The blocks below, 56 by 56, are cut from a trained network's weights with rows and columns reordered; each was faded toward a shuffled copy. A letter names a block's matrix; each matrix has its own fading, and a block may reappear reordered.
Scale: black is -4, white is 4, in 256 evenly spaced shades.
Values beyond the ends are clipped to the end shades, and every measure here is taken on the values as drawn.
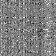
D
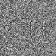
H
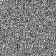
H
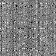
D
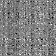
D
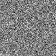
H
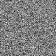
H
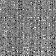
D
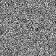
H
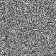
H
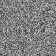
H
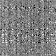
D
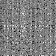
D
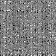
D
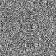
H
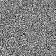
H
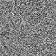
H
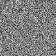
H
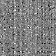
D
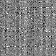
D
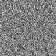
H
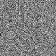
H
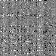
D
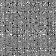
D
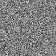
H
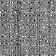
D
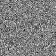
H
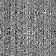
D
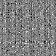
D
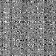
D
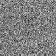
H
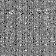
D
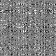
D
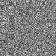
H
